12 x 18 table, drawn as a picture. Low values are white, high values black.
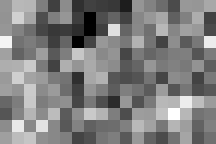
Neither half mirrors the other. The ninth with the highest average is the top middle. On average the colour sits 50% of the way up the scale. No regular stripes run through it.
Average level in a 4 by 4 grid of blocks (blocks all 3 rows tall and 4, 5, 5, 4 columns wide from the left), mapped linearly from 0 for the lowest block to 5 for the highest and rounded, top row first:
1522 | 1222 | 0232 | 0221
